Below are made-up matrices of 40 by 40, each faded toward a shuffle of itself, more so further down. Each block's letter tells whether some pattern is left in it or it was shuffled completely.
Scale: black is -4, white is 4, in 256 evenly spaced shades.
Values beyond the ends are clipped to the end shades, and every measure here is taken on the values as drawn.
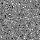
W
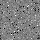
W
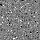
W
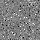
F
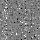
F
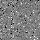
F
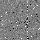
F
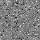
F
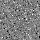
W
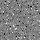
W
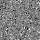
W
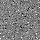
W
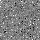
W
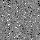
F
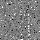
F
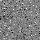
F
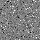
W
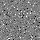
W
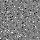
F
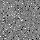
F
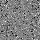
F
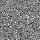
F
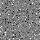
F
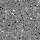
W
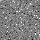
W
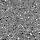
W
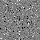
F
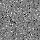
W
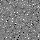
W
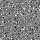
W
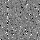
F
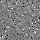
W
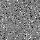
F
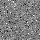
W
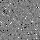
W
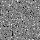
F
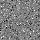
W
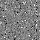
F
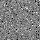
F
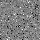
W
